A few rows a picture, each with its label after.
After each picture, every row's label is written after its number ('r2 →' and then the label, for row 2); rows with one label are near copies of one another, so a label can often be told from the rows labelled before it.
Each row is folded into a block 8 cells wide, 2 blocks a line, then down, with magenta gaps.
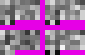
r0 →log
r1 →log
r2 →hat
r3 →log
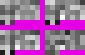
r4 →log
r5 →log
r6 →log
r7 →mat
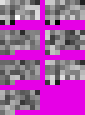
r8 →log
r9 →log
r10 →mat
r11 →hat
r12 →mat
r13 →log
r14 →hat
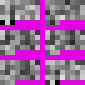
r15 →log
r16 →mat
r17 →hat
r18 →hat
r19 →hat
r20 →log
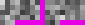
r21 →hat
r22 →mat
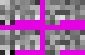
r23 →log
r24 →mat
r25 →log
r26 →mat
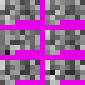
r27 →hat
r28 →hat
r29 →mat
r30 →hat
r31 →hat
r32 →hat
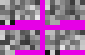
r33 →log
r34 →hat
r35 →hat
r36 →log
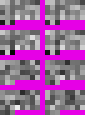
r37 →log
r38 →log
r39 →log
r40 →log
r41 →hat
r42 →mat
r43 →mat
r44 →hat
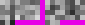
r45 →log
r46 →hat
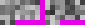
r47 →log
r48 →hat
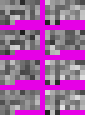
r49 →mat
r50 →log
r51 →mat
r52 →hat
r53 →hat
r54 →log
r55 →mat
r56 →log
